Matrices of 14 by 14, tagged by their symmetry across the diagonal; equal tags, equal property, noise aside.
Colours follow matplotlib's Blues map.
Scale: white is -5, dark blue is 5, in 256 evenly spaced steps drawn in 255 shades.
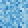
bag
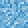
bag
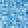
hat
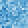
bag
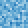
hat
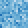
hat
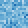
bag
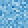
bag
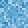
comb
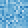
hat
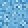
comb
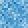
comb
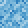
comb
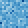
comb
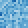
comb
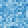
hat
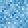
comb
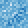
comb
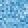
bag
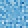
hat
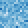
bag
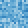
hat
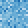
hat
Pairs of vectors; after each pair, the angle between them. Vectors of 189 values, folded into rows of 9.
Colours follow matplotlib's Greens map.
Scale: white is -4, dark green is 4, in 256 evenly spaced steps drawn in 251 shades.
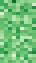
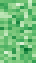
orthogonal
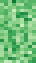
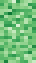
partly opposed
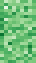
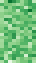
partly opposed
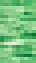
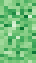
orthogonal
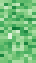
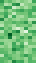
nearly opposite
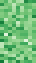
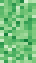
nearly opposite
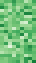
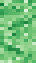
orthogonal
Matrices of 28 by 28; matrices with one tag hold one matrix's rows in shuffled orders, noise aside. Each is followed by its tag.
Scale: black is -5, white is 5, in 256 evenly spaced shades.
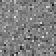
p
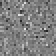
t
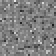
p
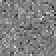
p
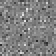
t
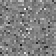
t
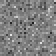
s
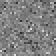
p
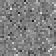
s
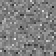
p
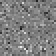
t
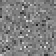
t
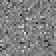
t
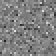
p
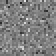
t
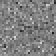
p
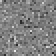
p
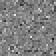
p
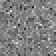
s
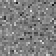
p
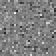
p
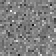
s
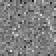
s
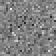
s
